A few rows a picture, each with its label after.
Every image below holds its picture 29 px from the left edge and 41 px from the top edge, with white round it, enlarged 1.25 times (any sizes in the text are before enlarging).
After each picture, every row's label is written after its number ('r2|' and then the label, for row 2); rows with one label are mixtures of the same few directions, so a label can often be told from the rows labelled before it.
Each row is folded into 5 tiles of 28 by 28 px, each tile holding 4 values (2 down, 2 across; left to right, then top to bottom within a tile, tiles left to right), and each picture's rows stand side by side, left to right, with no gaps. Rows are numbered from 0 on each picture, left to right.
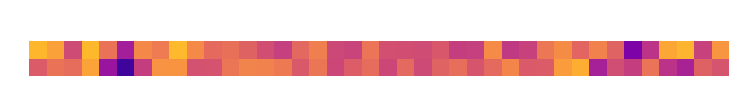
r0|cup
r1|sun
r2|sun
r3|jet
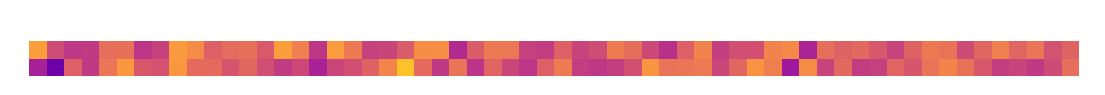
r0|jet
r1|sun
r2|jet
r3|sun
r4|jet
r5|sun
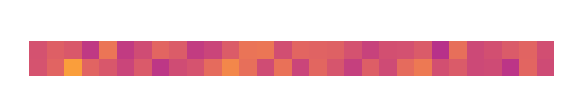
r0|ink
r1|jet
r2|ink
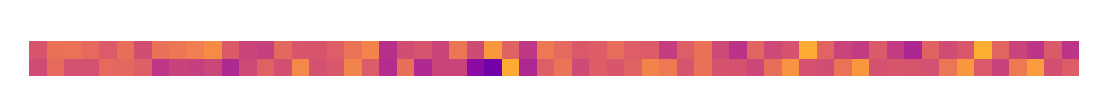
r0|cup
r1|jet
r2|sun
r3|sun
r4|jet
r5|jet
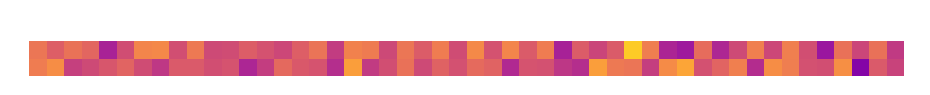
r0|jet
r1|ink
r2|cup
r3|jet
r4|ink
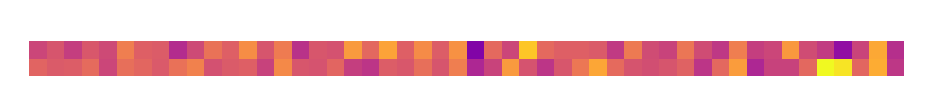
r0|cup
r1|cup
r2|cup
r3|ink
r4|sun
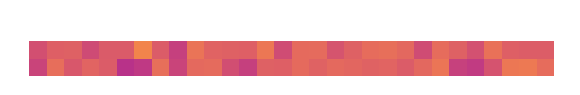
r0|sun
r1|ink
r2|cup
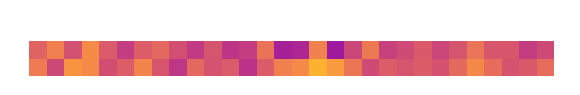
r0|ink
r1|sun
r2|cup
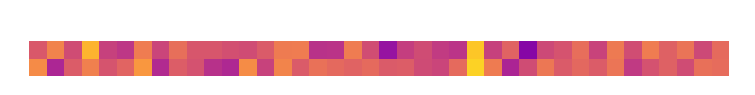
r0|ink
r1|jet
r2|cup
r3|cup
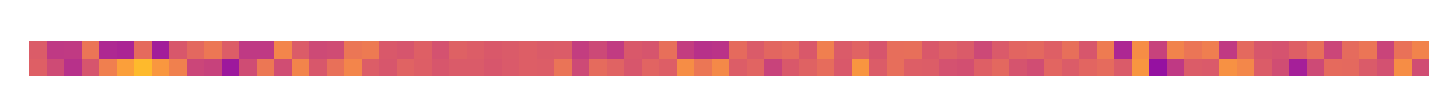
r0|sun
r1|jet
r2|ink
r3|cup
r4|ink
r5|jet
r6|cup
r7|ink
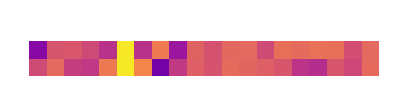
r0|cup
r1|sun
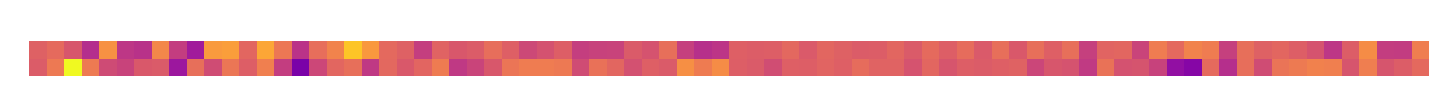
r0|ink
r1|cup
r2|cup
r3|cup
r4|ink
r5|cup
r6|sun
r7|sun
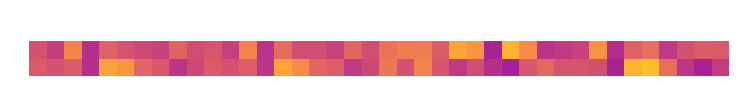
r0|cup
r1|cup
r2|sun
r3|cup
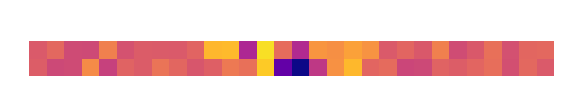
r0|jet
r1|cup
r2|ink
